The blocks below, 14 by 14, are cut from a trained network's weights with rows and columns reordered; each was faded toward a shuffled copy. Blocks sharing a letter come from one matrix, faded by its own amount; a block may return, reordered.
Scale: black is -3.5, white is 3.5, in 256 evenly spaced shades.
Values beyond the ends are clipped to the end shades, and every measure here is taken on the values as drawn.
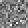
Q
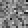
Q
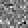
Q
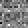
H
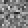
Q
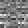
H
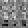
H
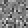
Q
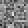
Q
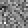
Q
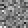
Q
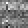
H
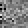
H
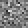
Q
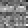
H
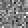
Q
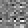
H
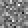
Q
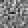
Q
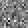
Q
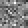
Q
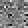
H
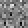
H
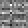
H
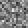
Q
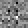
H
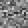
Q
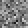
Q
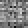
H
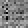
H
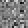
H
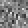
Q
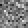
Q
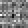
H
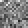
Q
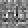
H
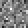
Q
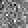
Q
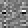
H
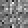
H
